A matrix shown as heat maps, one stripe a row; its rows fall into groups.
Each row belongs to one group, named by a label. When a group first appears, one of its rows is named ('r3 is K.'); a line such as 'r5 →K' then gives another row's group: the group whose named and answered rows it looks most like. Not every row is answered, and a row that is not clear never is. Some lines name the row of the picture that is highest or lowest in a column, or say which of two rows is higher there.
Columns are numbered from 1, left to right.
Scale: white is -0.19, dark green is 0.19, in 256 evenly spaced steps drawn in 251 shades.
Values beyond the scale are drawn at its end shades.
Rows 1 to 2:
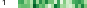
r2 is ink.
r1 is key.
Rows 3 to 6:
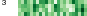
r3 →key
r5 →ink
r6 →key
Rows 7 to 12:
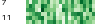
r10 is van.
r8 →ink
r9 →ink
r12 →key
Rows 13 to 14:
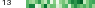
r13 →van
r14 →ink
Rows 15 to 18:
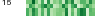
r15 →key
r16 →ink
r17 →key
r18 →key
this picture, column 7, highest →16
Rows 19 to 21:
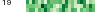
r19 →key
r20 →ink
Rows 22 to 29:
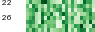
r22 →ink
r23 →key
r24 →key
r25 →ink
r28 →van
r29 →key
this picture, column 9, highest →25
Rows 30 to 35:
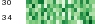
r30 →van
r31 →key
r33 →key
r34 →key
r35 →ink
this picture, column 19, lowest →35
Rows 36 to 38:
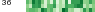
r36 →van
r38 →ink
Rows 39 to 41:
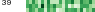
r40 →key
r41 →van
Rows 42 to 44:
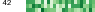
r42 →key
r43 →van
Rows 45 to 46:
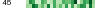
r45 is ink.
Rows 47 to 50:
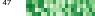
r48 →van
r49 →ink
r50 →van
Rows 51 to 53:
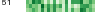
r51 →van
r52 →key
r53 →key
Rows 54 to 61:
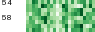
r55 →ink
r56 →van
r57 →van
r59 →ink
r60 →van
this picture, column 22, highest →55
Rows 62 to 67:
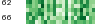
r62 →van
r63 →key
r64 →van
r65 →van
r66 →key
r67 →ink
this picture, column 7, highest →67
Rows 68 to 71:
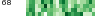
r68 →ink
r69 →ink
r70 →ink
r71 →van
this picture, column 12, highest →68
